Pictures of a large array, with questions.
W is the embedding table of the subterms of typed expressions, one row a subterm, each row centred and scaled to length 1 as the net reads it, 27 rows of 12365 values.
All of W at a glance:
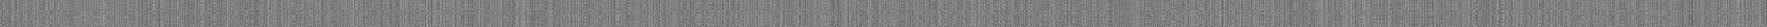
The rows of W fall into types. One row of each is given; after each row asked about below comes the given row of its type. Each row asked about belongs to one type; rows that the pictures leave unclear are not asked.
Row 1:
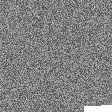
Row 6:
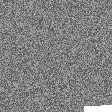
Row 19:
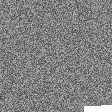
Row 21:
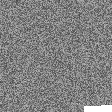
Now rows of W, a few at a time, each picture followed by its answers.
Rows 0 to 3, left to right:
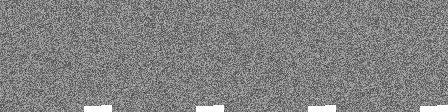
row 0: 21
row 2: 6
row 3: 6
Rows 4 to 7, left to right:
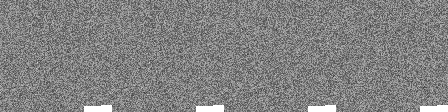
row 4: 1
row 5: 1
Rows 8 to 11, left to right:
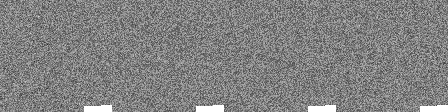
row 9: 1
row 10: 21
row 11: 19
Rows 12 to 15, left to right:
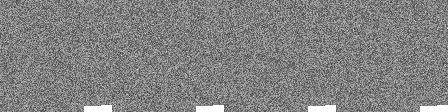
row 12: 21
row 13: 19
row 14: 21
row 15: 19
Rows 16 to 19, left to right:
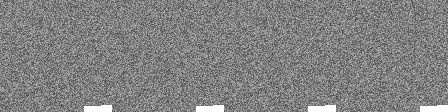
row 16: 6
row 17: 6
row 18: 6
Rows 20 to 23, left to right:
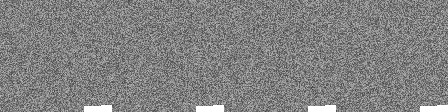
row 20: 6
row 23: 6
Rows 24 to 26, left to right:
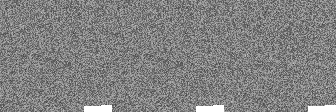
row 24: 21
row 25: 21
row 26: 1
